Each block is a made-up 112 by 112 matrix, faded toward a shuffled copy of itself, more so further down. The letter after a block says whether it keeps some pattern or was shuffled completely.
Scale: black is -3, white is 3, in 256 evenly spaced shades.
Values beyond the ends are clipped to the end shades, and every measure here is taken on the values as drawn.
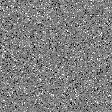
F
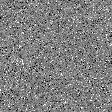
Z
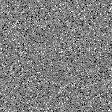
F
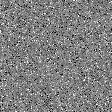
Z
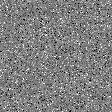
Z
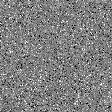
F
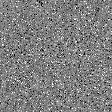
F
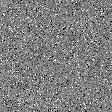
Z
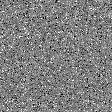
Z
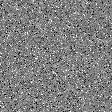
Z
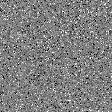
F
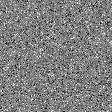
F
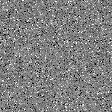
F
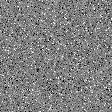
Z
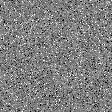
Z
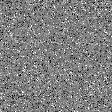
F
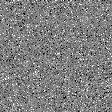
F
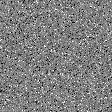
Z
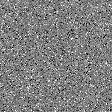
F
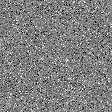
Z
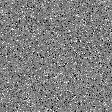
Z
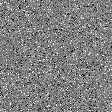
F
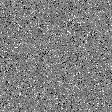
Z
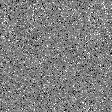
F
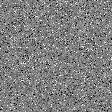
Z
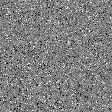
Z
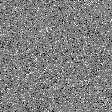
F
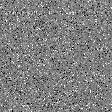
F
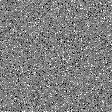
F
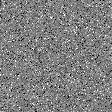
Z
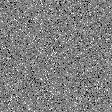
F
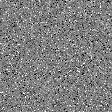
F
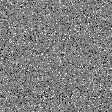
F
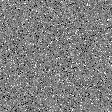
Z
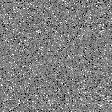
F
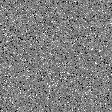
F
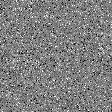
F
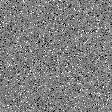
Z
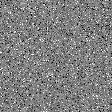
F
